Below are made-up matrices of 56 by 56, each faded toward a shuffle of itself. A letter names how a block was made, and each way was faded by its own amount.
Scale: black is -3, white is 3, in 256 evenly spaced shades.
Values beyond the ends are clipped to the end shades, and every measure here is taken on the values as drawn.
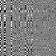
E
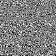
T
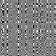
E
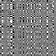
E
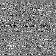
T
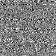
T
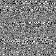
T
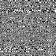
T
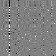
E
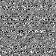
T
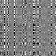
E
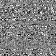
T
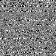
T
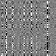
E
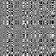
E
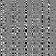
E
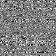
T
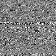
T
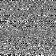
T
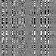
E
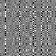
E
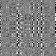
E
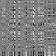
E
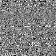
T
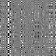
E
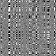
E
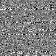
T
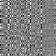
E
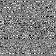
T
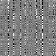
E
